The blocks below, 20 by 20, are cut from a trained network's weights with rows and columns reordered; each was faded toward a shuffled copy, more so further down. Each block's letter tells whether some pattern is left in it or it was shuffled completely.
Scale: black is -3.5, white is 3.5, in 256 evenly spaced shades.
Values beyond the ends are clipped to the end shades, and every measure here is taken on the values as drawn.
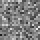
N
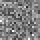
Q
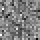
Q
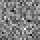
Q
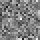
N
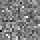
N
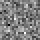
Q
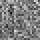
Q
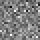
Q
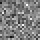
Q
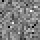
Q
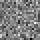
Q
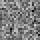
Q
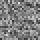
Q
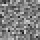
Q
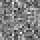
Q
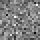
N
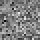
N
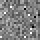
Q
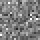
Q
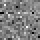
Q
